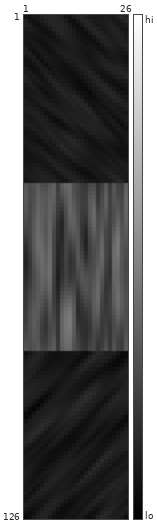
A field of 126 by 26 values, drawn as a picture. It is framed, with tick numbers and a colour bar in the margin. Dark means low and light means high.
The table splits into 3 rows of 1 panel. Panel 1,1: very low, slanting down to the right, faint in contrast. Panel 2,1: low, streaked downward. Panel 3,1: very low, slanting up to the right, faint in contrast.
